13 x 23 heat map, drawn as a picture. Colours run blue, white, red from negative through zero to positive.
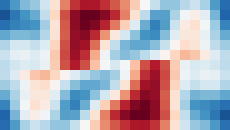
No regular stripes run through it. A half turn leaves it unchanged. No overall slope runs across the table. On average the colour sits 50% of the way up the scale.
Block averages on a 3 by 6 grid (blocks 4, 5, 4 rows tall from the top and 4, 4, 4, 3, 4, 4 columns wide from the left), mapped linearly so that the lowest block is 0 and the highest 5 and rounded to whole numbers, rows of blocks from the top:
0 3 5 2 1 1 / 2 3 2 2 3 2 / 1 1 2 5 3 0
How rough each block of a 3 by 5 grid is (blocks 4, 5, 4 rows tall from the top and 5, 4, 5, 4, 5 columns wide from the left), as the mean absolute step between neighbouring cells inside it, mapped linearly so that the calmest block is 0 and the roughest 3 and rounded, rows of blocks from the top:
01311
03330
11310
